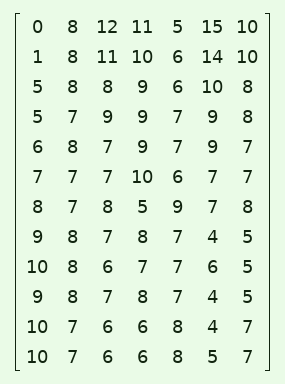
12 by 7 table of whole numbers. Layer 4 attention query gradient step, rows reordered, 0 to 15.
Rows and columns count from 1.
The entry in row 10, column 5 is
7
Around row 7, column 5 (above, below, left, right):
6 7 5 7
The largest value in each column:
10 8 12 11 9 15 10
